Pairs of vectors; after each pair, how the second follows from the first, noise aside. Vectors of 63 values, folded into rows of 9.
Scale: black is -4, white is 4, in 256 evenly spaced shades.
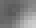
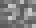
shuffled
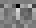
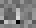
reversed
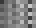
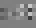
partly zeroed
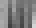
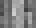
wrapped around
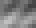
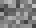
shuffled
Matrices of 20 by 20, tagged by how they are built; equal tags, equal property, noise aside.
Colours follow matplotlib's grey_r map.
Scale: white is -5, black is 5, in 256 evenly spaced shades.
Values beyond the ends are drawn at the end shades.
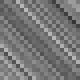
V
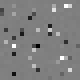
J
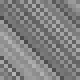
V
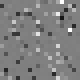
J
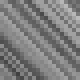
V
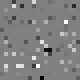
J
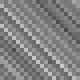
V
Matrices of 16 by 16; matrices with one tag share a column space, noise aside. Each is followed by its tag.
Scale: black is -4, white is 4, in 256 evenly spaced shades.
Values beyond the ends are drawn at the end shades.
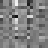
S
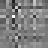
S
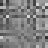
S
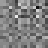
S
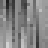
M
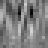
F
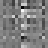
S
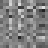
S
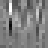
F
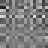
S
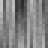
M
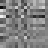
S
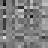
S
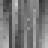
M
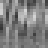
F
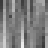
M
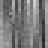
M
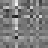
S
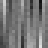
M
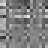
S
